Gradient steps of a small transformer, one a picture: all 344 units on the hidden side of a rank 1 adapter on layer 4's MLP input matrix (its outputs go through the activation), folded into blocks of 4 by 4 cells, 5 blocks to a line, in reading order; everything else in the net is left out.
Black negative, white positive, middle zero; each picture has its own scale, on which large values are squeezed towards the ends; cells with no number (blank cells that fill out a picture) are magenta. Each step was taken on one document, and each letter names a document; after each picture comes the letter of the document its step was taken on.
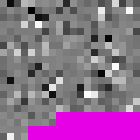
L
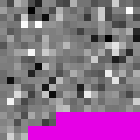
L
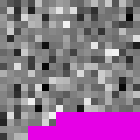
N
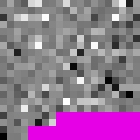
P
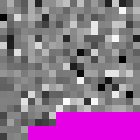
P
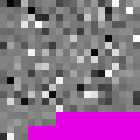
L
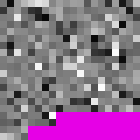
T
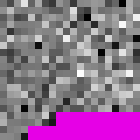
P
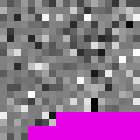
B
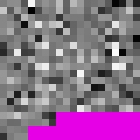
T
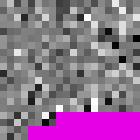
B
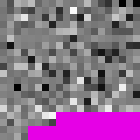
N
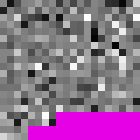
T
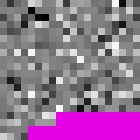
T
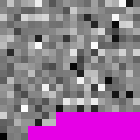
P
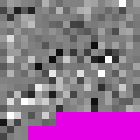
N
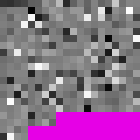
L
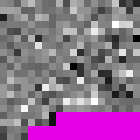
P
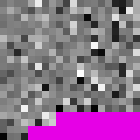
P
